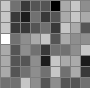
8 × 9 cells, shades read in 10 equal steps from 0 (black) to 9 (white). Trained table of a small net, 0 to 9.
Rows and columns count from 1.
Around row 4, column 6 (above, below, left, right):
2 4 7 6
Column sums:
52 25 29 35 26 31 42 45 33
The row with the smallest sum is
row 3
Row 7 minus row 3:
-1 1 2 2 0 5 -3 0 -1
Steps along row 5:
down up down down up same up up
